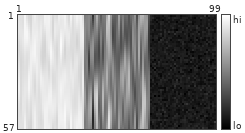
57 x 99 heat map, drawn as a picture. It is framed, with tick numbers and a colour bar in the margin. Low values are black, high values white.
The table splits into one row of 3 panels. Panel 1,1: very high, streaked downward, faint in contrast. Panel 1,2: middling, streaked downward, strong in contrast. Panel 1,3: very low, fine-grained, faint in contrast.
